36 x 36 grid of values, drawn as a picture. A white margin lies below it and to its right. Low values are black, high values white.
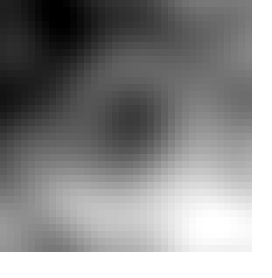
Ninth with the highest average: bottom right. Stripes: none. Lone odd cells: none. Ninth with the lowest average: top left. Slope: up to the bottom right.
